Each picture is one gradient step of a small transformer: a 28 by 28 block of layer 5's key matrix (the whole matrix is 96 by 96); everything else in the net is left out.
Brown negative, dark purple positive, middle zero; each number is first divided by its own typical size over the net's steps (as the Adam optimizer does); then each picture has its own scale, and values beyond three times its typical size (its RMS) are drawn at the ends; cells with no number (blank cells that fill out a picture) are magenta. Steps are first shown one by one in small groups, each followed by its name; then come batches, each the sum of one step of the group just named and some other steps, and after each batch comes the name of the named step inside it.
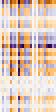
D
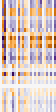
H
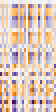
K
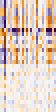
H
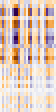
D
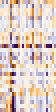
K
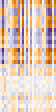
D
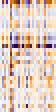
D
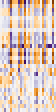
D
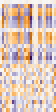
K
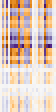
D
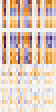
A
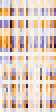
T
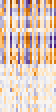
A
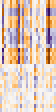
A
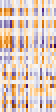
T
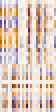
T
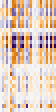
T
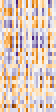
T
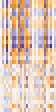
T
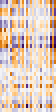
T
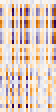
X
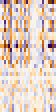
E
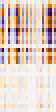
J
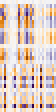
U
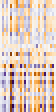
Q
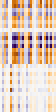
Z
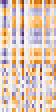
U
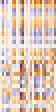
U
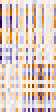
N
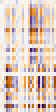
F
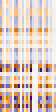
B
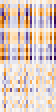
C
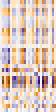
F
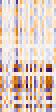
B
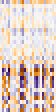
C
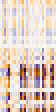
F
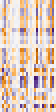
F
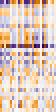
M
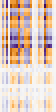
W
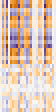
W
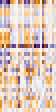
M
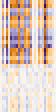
W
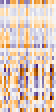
M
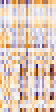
M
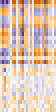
M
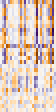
M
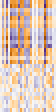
W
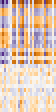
M
